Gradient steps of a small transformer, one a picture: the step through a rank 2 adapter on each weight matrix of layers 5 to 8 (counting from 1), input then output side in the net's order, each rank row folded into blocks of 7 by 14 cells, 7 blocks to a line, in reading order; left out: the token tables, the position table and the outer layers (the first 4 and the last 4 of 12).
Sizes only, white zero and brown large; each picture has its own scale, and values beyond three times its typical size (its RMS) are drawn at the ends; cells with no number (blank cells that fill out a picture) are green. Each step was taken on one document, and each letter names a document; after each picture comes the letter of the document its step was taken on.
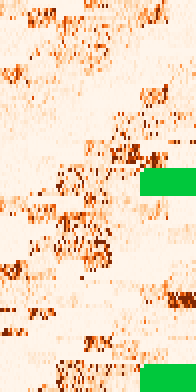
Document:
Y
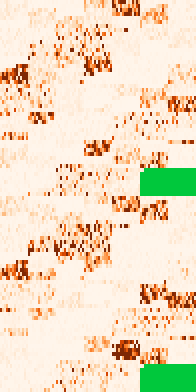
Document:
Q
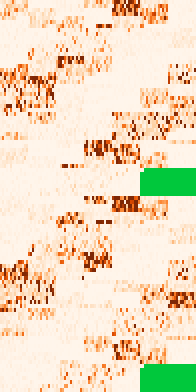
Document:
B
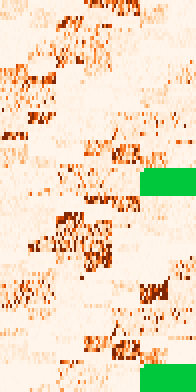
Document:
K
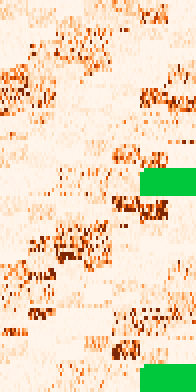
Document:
Q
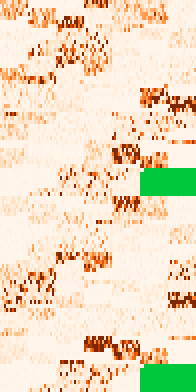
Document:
B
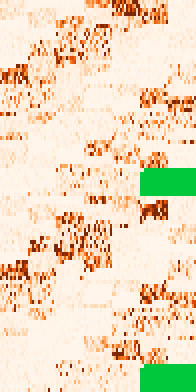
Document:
Q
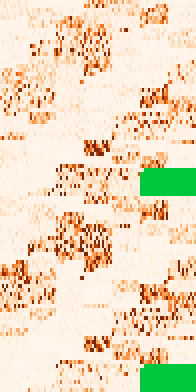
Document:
Q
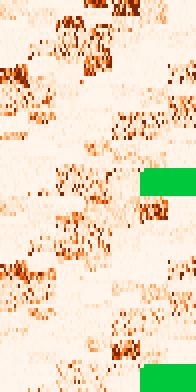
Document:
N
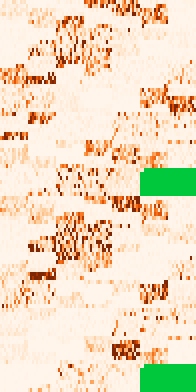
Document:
K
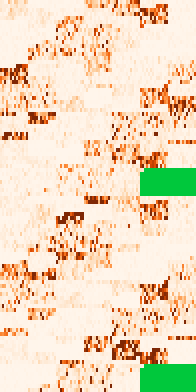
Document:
K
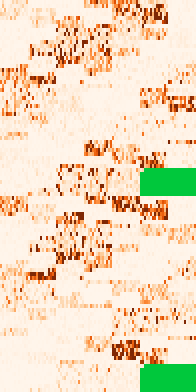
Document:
K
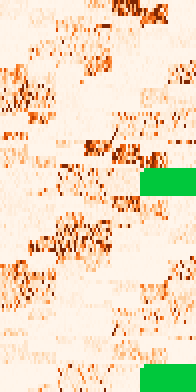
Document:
K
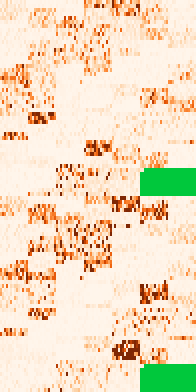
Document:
Q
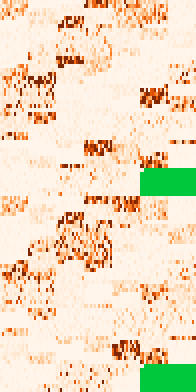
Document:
B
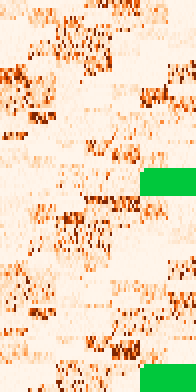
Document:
N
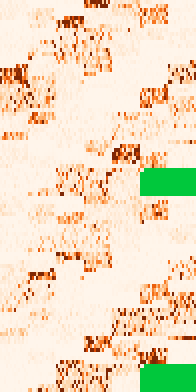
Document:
N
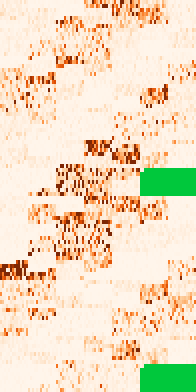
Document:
Y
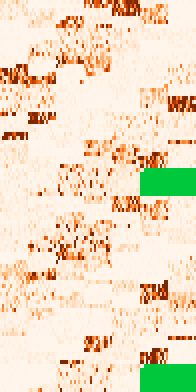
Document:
K
